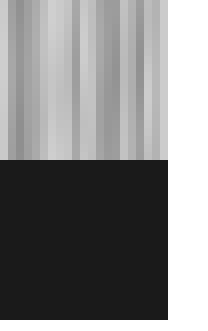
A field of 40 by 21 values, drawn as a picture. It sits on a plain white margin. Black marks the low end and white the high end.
The table splits into 2 rows of 1 panel. Panel 1,1: high, streaked downward. Panel 2,1: very low, flat.
